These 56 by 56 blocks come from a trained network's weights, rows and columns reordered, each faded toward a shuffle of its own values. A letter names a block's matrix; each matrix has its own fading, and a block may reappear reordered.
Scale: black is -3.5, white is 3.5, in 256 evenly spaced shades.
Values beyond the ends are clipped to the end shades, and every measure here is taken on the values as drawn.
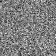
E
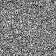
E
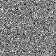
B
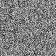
E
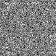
B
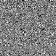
B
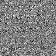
B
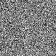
E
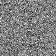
E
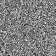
E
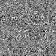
B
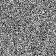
E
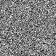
E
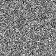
E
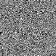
B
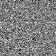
B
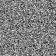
E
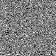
B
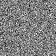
E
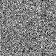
E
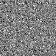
B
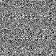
B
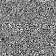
B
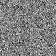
E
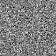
B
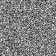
E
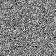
E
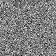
E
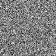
E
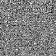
B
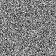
E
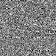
B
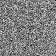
E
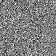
E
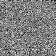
B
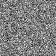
E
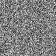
E
